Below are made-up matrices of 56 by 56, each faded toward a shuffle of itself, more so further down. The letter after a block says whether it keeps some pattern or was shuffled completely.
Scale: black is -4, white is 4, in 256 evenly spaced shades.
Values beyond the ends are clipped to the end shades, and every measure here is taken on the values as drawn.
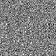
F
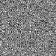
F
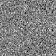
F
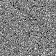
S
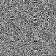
F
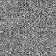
F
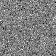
S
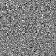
F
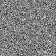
F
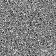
S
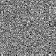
F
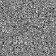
F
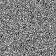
S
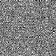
F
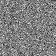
S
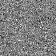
S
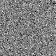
S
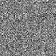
F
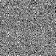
F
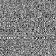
F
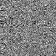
F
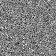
S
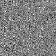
F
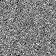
S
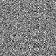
F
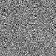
F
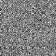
F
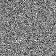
S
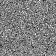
S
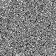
S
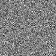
F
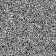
S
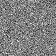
S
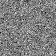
S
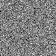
S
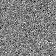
S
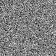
S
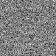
F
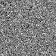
S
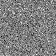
S
